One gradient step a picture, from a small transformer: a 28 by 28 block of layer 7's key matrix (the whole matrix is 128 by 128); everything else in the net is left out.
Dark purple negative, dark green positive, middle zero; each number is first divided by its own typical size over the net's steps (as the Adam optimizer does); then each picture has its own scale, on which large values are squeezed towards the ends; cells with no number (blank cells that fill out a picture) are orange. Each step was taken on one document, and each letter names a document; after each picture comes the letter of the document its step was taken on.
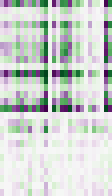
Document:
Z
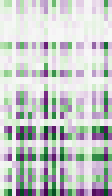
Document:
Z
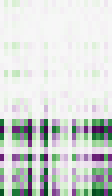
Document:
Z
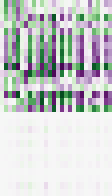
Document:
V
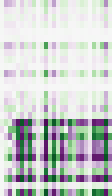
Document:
Z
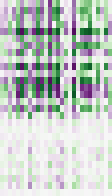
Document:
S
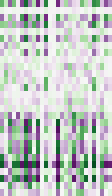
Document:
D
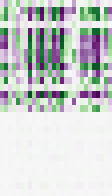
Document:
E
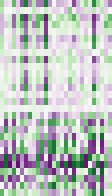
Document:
D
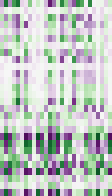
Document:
D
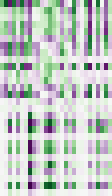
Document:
V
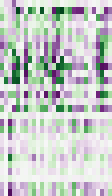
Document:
V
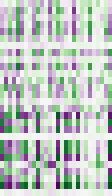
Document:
S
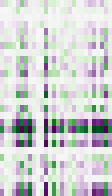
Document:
Z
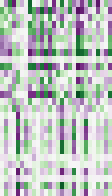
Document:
E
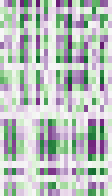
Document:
D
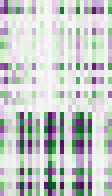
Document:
V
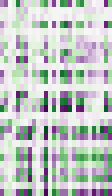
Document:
Z
